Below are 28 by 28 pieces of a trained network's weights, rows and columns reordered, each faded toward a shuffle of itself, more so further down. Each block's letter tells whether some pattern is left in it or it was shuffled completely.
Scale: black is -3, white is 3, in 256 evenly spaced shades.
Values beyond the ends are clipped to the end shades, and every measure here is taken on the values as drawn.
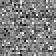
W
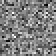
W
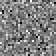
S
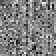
W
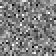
S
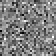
S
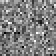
W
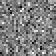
S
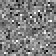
S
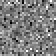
S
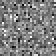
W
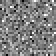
S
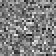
W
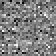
W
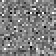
W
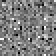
W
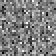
W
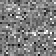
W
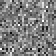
W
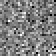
W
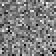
S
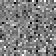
W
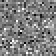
S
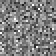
S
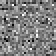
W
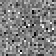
S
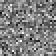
S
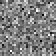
S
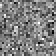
W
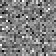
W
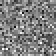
S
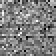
W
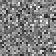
S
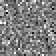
S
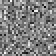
W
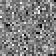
S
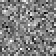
S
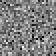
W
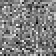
W
